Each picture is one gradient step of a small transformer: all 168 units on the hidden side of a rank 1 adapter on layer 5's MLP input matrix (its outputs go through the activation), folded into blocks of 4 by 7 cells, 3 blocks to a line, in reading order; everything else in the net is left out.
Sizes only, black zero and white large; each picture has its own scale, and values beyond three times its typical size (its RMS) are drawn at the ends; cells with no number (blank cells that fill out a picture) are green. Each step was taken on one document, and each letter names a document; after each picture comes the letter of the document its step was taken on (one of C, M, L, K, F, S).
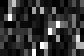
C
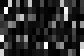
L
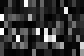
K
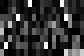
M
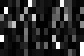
L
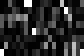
M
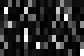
L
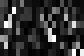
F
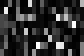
L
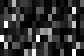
C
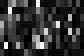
C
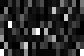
L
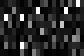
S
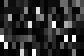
S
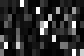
F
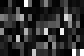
M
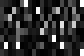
F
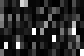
F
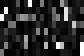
L
